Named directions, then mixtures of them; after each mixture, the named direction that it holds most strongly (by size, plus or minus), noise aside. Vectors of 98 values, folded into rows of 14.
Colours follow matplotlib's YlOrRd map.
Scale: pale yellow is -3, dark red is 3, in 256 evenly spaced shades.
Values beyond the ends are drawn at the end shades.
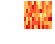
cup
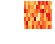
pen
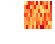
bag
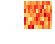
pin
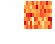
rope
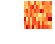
cup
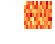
rope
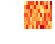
bag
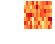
rope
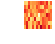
pen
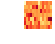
rope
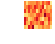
pin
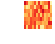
bag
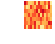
bag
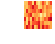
cup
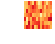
cup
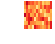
pin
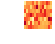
rope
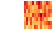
cup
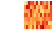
bag
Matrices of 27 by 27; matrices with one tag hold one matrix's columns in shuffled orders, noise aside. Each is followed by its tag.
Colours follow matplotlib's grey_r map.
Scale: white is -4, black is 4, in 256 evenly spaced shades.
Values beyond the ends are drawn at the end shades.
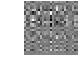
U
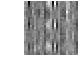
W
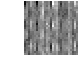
W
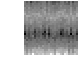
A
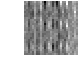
W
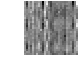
W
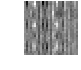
W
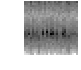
A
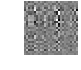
U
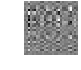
U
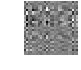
U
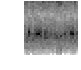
A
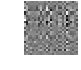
U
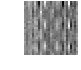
W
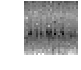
A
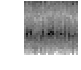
A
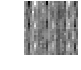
W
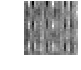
W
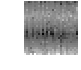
A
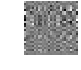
U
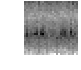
A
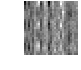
W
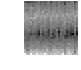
A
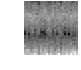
A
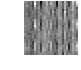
W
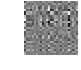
U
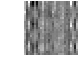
W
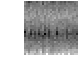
A
